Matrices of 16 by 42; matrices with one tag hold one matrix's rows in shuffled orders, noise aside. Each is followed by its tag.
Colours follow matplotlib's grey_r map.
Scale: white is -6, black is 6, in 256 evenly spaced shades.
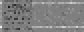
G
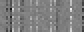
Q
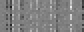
Q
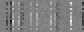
Q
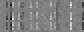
Q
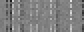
Q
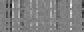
Q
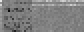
G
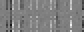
Q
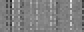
Q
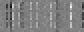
Q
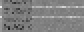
G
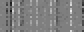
Q
